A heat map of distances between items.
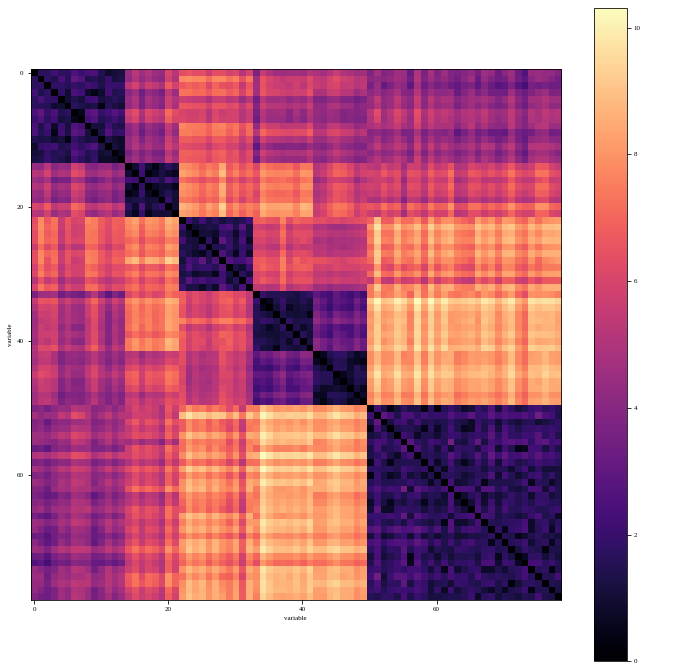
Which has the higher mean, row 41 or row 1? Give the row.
41
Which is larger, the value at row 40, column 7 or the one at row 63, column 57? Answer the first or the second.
the first
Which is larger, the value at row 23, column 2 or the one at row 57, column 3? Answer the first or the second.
the first
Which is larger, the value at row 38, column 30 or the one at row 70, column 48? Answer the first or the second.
the second
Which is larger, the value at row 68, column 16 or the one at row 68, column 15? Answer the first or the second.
the second
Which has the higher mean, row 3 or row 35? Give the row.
35
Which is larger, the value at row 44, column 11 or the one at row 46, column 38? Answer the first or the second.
the first
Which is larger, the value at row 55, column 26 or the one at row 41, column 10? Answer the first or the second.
the first
